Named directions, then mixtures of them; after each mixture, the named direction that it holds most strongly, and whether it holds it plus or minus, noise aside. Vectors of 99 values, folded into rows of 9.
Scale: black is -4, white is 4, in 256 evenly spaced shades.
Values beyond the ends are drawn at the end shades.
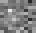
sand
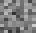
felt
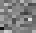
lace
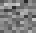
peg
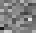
lace, plus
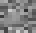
sand, plus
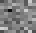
sand, minus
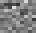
peg, minus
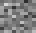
peg, plus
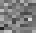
lace, plus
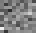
lace, minus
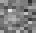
sand, plus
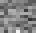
sand, plus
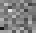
lace, plus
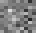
sand, plus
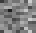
sand, minus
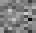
sand, plus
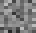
felt, plus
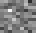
sand, plus
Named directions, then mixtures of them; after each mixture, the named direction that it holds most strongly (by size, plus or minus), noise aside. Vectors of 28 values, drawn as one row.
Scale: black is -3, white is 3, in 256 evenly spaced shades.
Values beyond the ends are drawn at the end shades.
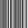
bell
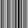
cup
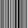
cup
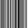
cup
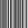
bell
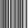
bell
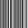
bell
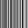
bell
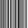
bell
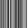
bell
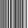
bell
